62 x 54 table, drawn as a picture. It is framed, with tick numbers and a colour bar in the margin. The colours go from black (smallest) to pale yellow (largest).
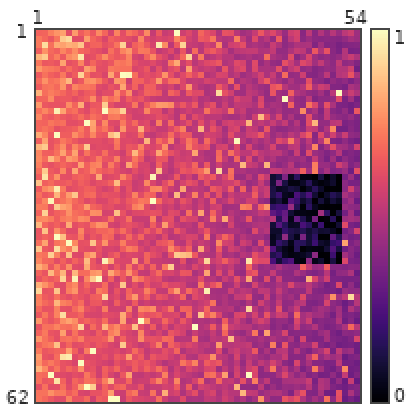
The field climbs toward the left. An odd patch, lower than its surroundings, sits in the middle right. There are no regular stripes. The middle right is the ninth with the lowest average.
